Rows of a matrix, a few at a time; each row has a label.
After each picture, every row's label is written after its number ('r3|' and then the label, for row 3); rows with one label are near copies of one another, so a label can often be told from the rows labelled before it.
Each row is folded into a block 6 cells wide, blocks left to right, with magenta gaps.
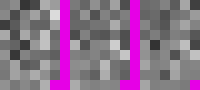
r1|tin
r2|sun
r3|sun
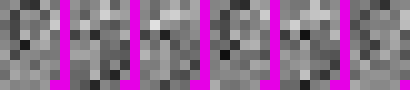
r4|tin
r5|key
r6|key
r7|tin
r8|key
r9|tin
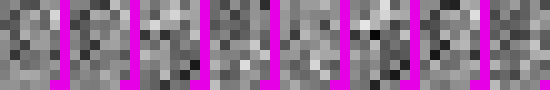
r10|tin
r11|tin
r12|key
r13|sun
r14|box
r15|key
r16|tin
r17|sun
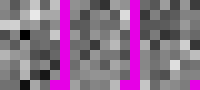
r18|key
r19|tin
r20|sun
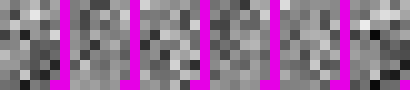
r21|key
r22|tin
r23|box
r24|tin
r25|box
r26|key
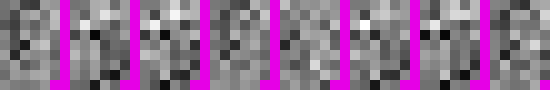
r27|tin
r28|key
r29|key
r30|tin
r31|box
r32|key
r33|key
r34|tin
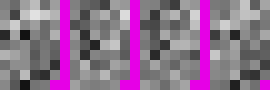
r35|key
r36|tin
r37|tin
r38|key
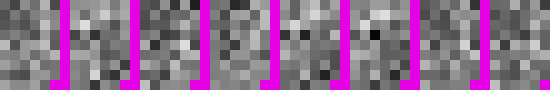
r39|sun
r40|key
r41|sun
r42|tin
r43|key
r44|key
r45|sun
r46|sun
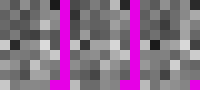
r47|sun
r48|sun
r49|sun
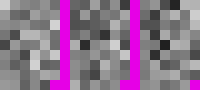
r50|box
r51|sun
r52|tin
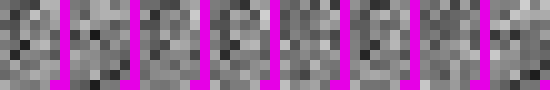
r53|tin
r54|key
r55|tin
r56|tin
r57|sun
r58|tin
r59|sun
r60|key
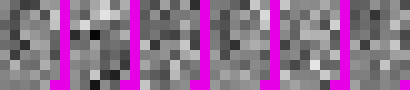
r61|tin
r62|key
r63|sun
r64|tin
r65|box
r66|sun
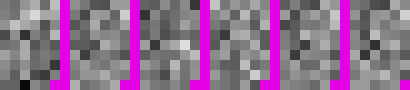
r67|key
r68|tin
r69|sun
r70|box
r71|tin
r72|tin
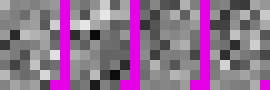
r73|box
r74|key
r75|tin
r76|tin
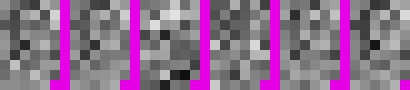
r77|tin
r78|tin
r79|key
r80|sun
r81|tin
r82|tin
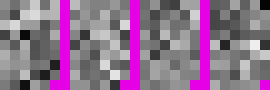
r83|key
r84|box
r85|tin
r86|sun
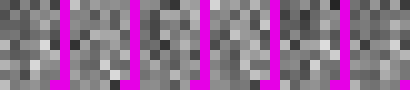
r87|sun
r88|box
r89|tin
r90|box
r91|sun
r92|sun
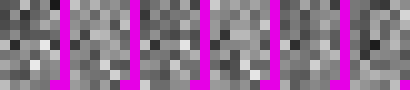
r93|sun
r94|box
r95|sun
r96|box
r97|sun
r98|tin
